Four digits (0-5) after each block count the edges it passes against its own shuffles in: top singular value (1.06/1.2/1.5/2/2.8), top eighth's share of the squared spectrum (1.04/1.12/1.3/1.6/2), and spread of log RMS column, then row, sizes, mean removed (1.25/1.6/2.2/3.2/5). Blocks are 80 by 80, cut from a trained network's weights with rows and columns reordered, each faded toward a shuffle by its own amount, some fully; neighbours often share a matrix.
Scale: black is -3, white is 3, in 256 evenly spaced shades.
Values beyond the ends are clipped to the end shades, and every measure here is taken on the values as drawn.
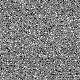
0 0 0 0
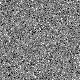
0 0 0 0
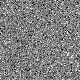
0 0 0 0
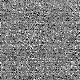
3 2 2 0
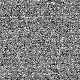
2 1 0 0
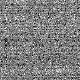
3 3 2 0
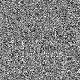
2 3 1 1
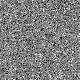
0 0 0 0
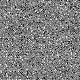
1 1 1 0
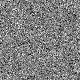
0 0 0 0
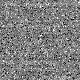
2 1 1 0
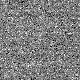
1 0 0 0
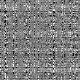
4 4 4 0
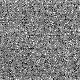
2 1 1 0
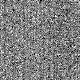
2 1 0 1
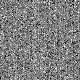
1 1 0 0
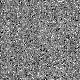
1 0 0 0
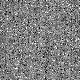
1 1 0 0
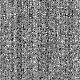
3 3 0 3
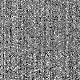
3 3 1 2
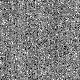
2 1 0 0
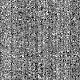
3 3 0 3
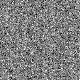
1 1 0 0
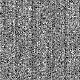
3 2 0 2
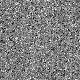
0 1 0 0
